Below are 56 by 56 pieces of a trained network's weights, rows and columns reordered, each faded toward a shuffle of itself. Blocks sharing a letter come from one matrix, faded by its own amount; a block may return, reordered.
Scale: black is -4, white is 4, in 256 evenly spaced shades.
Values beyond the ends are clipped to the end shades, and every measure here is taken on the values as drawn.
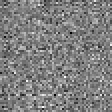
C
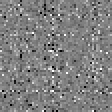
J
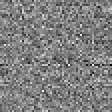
C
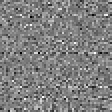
C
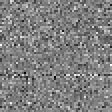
C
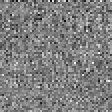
C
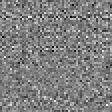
C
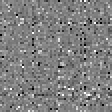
J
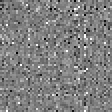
J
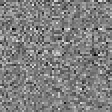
C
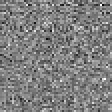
C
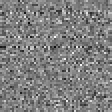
C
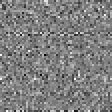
C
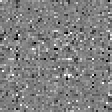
J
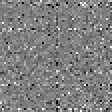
J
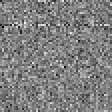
C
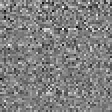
C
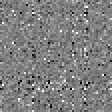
J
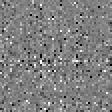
J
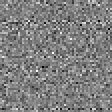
C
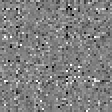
J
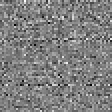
C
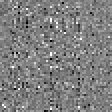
J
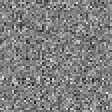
C
